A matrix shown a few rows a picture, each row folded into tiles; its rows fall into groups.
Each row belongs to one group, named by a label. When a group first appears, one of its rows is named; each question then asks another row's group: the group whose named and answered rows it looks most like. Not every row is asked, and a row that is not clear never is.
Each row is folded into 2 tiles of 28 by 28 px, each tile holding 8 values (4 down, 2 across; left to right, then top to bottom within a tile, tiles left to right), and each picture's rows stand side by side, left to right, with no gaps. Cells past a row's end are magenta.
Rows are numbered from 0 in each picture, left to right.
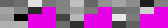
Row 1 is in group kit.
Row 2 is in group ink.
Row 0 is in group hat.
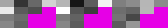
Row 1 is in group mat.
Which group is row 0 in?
mat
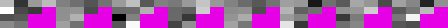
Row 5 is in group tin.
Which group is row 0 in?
mat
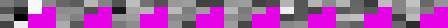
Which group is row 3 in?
tin
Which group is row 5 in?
mat
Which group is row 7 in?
kit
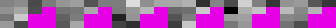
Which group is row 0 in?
kit
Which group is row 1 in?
ink
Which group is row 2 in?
kit
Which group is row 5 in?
tin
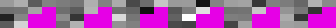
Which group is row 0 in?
ink
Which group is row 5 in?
hat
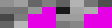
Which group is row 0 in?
ink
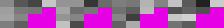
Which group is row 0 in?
mat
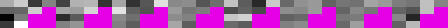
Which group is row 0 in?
ink
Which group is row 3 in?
tin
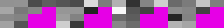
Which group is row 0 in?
tin
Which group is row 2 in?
mat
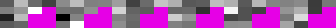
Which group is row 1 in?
ink
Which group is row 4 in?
mat
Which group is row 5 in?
kit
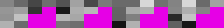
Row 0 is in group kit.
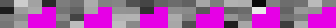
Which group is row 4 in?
ink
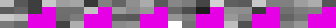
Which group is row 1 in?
ink
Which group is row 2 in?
hat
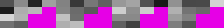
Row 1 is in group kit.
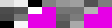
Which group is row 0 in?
ink
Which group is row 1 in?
ink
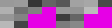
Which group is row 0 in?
tin
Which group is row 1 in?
hat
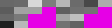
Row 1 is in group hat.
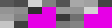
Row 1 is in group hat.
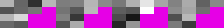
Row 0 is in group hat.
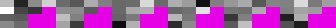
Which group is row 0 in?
mat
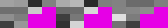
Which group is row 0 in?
ink
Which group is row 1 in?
ink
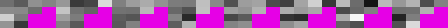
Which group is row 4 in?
hat
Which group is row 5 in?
hat
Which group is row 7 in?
ink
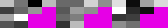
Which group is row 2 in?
mat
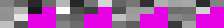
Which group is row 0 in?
kit
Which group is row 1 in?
mat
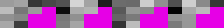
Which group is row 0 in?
tin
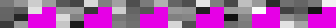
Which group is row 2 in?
mat
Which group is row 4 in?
hat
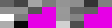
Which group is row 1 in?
tin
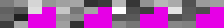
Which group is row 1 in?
tin
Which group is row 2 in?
mat
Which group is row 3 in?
mat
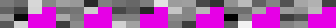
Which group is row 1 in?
ink
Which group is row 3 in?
tin
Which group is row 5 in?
hat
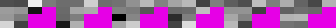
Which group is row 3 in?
ink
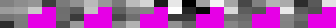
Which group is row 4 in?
mat
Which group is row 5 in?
mat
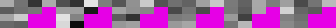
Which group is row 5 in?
mat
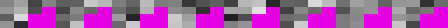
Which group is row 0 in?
kit
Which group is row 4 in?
hat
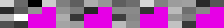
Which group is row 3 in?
tin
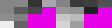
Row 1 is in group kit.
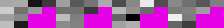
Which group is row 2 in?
hat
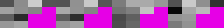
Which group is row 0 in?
hat
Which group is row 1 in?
hat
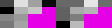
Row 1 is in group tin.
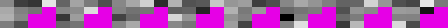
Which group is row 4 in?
tin
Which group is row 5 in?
ink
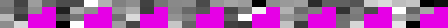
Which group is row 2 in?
kit
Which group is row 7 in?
tin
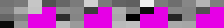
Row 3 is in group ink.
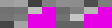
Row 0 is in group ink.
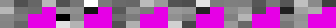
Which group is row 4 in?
kit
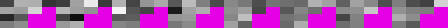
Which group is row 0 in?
hat
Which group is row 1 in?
hat
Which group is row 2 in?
mat
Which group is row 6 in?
hat
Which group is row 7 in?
mat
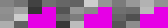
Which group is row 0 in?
kit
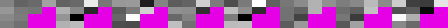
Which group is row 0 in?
mat
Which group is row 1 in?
hat
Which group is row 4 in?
hat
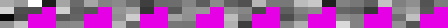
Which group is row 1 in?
mat
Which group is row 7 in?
kit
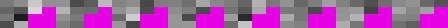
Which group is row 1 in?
mat
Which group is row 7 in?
tin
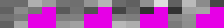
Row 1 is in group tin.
